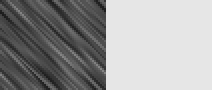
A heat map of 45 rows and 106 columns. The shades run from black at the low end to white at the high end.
It is made of 1 by 2 panels. Panel 1,1: low, slanting down to the right. Panel 1,2: very high, flat.
